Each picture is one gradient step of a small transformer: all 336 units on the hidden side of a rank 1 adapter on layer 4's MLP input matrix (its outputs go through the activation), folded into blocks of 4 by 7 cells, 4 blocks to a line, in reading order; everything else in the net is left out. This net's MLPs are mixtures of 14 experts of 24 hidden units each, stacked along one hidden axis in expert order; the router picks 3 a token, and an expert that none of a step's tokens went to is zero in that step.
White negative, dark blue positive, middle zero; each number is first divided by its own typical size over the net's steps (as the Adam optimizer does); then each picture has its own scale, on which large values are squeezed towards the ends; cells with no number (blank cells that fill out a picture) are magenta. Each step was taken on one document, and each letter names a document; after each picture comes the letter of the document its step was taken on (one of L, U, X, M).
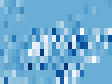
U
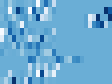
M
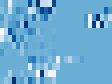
M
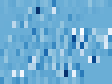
U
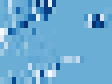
M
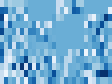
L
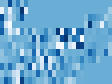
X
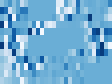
L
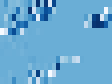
M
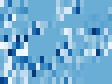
L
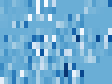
U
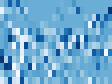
X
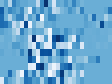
X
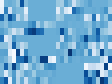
L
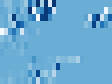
M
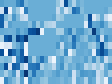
L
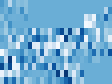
X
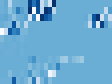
M
